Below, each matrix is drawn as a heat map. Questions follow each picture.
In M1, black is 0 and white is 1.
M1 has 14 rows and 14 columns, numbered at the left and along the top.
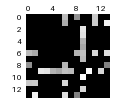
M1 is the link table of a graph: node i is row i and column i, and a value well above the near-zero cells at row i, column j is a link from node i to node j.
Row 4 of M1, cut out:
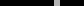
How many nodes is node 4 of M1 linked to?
1
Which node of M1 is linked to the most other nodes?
node 9
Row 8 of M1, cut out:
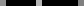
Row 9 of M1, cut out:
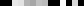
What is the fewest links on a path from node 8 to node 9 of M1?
2
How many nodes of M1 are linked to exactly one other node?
7
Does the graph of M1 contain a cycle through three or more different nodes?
yes
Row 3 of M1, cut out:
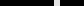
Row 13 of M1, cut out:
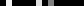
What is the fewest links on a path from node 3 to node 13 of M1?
3
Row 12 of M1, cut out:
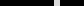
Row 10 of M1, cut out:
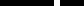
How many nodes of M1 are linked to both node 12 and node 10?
1
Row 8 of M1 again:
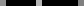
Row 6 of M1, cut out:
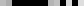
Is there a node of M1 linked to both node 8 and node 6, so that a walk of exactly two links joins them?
yes
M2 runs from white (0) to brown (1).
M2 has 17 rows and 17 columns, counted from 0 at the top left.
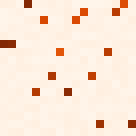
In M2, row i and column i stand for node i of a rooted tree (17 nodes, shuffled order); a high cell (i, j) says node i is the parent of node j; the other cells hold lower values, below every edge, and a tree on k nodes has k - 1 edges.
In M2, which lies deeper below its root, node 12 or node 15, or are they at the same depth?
node 12
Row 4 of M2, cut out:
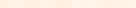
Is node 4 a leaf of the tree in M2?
yes
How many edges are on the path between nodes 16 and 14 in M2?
5
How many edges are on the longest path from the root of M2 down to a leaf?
4
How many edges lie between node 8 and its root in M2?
3
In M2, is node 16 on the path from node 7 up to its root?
no
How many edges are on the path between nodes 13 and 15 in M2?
6
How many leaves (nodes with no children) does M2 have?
9
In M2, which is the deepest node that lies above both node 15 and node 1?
5
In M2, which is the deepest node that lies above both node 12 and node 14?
5
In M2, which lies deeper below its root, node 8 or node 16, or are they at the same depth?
node 16
